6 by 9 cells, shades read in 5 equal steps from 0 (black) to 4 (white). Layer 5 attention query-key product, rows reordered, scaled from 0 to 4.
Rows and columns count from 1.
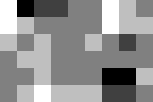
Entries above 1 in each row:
6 9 8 9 7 7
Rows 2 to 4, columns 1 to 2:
4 3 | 3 2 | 2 3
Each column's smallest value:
2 0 1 1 2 2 0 0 2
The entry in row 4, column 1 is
2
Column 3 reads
1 2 3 3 3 4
